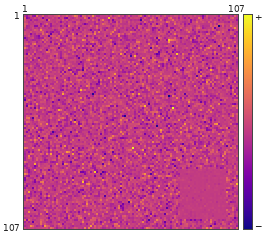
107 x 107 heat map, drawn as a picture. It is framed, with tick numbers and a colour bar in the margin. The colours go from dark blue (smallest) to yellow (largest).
The halves do not mirror each other. A few values lie far out on both sides of the bulk. In the bottom right lies a patch that is calmer than the rest. There is no overall slope. Fine speckle covers the field. No regular stripes run through it. The bottom right is the calmest part.
